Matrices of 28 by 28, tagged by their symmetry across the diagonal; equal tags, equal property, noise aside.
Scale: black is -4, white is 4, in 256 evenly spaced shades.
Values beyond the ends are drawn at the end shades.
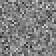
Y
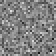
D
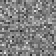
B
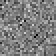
D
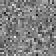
Y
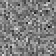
B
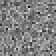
D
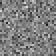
B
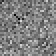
D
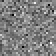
B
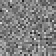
Y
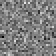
B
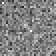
D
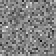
D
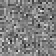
Y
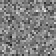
Y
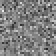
B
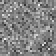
D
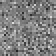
Y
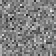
B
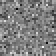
Y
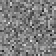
B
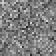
D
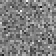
B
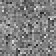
Y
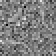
D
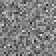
Y
